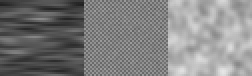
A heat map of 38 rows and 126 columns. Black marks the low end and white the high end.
The table splits into one row of 3 panels. Panel 1,1: low, streaked across. Panel 1,2: middling, checkered. Panel 1,3: high, blotchy.
